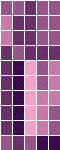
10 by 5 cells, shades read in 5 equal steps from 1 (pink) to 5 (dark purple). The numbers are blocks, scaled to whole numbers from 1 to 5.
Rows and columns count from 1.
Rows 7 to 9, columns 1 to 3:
4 5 1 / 4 5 1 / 4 5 1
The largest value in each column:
4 5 4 5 5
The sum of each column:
34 43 24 30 30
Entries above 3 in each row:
1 2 2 4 2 2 2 2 2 3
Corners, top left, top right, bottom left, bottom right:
3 3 3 5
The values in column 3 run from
1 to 4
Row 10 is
3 4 3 5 5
